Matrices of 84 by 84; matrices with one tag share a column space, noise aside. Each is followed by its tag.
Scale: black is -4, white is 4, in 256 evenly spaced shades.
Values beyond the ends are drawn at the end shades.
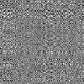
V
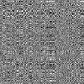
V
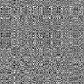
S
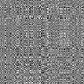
S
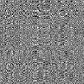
V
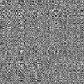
V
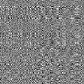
S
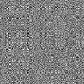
S
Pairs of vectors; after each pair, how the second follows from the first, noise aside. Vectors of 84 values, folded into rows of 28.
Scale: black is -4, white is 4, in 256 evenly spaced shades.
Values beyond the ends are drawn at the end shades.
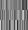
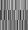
shuffled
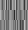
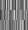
negated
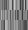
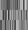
wrapped around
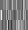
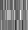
shuffled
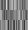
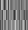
shuffled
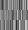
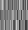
negated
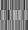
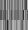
wrapped around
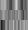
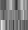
negated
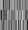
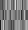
shuffled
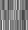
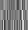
shuffled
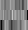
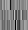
shuffled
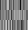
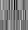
shuffled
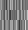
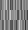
negated
